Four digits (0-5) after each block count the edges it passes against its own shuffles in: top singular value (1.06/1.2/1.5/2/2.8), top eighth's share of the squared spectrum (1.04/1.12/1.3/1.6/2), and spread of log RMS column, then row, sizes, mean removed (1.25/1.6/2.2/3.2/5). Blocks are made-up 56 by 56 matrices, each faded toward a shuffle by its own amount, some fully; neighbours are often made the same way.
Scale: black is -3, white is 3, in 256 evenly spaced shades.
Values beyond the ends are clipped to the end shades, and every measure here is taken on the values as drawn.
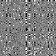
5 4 3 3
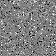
3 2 0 0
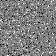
3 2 0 0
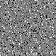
3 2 0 0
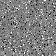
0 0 0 0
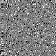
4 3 1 1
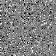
3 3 1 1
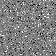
1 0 0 0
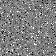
2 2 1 0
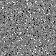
2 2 0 0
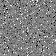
0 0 0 0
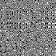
4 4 2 2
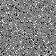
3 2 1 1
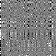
5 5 3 2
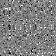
4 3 2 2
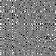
4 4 2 2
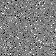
2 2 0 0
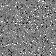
2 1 0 0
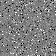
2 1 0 0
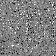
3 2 1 0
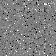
2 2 0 0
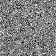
0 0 0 0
